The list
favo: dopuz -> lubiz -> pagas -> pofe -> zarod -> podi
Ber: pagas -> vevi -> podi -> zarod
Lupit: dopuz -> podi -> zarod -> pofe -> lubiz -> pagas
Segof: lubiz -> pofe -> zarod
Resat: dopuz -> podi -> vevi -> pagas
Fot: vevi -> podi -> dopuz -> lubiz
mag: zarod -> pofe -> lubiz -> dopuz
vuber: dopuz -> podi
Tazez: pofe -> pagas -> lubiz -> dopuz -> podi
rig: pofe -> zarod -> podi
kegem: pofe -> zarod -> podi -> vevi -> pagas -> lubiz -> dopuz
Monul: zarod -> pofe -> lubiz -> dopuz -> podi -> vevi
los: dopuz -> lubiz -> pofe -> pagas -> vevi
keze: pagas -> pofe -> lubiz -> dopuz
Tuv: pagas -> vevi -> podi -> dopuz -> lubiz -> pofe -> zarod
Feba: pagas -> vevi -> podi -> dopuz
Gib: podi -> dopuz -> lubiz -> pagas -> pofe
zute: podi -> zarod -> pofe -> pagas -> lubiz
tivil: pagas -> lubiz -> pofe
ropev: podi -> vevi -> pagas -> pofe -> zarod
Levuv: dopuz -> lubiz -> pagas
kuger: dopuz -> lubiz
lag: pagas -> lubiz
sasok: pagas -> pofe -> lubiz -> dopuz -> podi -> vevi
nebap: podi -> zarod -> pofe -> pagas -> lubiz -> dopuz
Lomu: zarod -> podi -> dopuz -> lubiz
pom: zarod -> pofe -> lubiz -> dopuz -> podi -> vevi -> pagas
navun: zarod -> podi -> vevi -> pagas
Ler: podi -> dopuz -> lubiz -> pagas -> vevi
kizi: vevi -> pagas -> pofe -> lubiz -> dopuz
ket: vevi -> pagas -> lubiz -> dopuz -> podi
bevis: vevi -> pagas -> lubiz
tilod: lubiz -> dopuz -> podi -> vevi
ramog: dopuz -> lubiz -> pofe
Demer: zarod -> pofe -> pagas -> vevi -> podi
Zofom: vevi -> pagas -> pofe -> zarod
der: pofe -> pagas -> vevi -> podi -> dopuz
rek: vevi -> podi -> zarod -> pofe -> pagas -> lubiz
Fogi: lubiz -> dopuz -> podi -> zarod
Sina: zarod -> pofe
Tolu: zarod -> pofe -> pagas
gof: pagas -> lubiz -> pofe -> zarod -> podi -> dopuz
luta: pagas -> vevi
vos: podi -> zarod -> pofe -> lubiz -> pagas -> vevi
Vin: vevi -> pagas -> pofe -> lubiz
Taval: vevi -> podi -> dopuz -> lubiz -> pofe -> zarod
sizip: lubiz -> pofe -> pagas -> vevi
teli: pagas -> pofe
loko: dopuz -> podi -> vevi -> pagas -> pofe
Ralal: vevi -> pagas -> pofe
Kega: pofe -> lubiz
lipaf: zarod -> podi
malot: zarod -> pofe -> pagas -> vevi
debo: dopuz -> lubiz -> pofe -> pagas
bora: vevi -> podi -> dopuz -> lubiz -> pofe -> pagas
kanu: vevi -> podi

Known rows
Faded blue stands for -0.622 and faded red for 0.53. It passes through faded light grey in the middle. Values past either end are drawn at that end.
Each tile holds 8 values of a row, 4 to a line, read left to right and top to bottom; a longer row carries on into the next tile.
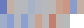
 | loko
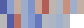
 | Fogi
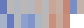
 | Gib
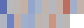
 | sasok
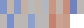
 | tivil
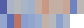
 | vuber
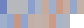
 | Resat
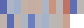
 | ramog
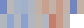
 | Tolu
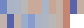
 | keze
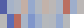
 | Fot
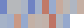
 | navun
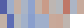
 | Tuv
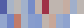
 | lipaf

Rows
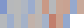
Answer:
Zofom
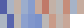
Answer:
favo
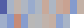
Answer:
Feba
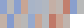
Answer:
Vin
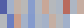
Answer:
Monul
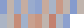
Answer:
luta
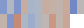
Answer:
lag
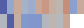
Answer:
gof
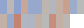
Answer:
bevis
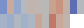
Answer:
teli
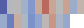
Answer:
rig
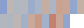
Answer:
malot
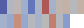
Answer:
Ber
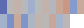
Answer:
der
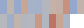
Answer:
sizip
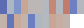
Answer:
Kega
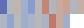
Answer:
ropev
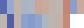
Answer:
nebap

